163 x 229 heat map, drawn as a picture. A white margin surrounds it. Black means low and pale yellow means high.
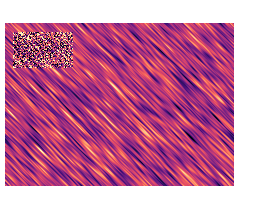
Grain: diagonal, down to the right. Odd patch: rougher, in the top left. Slope: none. Mirror symmetry: none. Roughest part: top left.
